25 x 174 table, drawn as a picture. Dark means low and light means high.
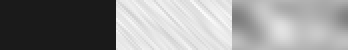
It is made of 1 by 3 panels. Panel 1,1: very low, flat. Panel 1,2: very high, slanting down to the right, faint in contrast. Panel 1,3: high, smooth.
